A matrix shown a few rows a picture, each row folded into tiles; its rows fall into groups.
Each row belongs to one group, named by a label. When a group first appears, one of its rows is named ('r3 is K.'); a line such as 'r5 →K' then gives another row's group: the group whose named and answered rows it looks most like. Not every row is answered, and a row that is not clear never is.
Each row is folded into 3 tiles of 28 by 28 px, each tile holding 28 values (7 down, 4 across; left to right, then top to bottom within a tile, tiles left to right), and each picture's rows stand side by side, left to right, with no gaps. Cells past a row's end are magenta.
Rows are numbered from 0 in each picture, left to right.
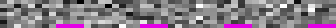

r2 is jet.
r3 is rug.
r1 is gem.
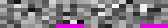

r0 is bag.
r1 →rug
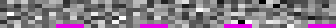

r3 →gem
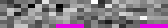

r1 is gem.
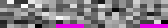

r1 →bag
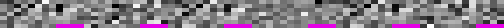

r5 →bag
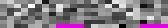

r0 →rug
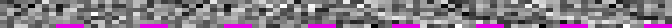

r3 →rug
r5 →gem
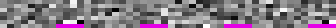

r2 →gem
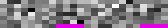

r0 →bag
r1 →rug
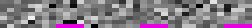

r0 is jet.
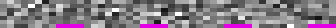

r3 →gem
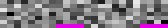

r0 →jet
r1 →bag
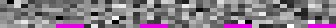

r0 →gem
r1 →jet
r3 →gem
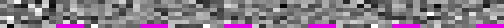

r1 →bag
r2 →gem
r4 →gem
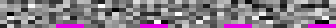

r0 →jet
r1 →bag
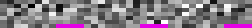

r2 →rug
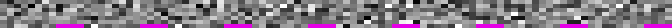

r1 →bag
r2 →bag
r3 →rug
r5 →gem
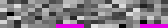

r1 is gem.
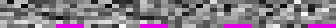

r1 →gem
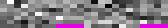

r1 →gem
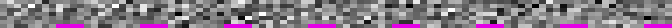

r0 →rug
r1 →rug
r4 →jet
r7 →gem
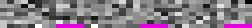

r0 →gem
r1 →bag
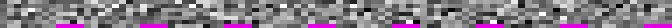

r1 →rug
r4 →bag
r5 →bag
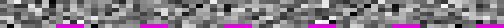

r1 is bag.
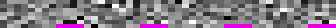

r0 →jet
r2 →gem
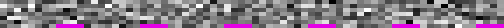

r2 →rug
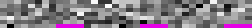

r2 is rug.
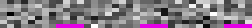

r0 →jet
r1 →bag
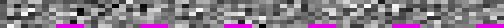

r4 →rug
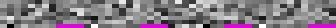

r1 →bag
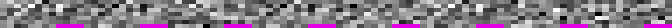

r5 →rug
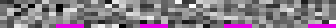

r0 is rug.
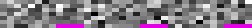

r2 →jet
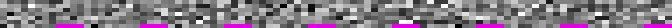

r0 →jet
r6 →rug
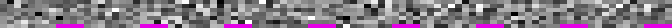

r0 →gem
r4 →bag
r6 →jet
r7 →rug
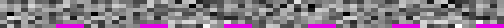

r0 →jet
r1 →jet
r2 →gem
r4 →jet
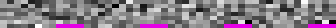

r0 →gem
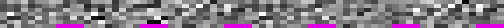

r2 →rug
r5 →rug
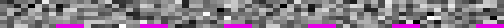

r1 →gem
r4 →bag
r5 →jet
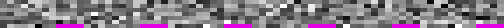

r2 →gem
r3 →rug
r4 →bag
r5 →gem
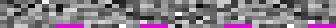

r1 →gem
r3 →gem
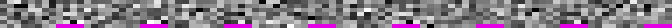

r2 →bag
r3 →gem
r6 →bag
